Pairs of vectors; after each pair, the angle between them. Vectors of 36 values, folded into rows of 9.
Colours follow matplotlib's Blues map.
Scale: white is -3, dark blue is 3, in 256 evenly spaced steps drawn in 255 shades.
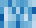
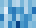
partly aligned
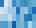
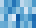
orthogonal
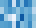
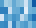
partly opposed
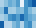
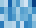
partly aligned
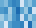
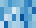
partly opposed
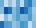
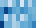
partly aligned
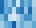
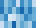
nearly parallel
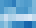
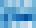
nearly opposite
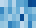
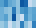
partly opposed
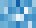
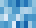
partly aligned
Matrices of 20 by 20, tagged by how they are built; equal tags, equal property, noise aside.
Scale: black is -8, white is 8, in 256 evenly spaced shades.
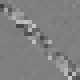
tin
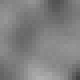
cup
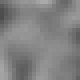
cup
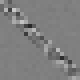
tin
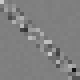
tin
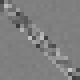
tin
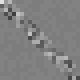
tin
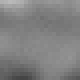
cup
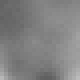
cup
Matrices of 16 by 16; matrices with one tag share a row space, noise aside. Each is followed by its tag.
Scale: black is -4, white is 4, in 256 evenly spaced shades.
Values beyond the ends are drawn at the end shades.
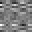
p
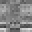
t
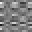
p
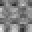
p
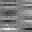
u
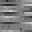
u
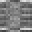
t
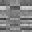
t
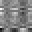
p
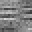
u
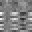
p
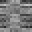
t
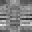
t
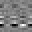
p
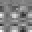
p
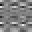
p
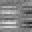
u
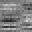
u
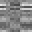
t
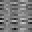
p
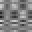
p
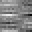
u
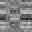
t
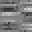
u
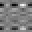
p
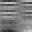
u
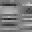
u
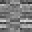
t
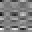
p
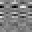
p
